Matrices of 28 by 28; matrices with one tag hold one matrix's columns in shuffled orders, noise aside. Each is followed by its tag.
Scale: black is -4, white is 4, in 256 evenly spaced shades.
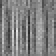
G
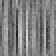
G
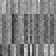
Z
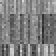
Z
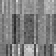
Z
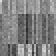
Z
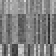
Z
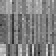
Z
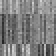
Z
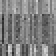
Z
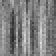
G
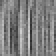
G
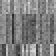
Z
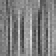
G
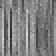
G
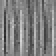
G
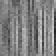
G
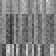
Z
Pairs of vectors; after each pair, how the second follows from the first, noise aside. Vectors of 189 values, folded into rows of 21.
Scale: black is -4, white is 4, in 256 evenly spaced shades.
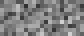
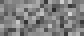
wrapped around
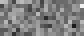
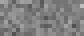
shrunk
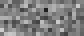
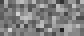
wrapped around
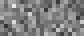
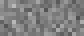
shrunk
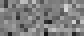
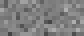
shrunk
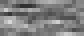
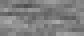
shrunk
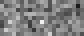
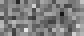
wrapped around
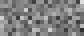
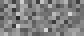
wrapped around
